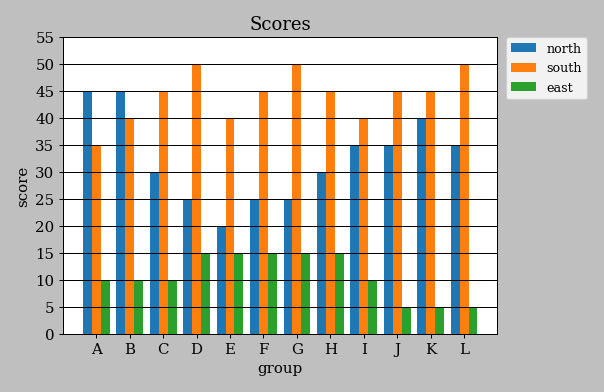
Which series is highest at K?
south
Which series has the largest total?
south
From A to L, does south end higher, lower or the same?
higher
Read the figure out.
Title: Scores
x-axis: group, ticks A B C D E F G H I J K L
y-axis: score, ticks 0 5 10 15 20 25 30 35 40 45 50 55
Legend: north, south, east
Values:
north: 45 45 30 25 20 25 25 30 35 35 40 35
south: 35 40 45 50 40 45 50 45 40 45 45 50
east: 10 10 10 15 15 15 15 15 10 5 5 5
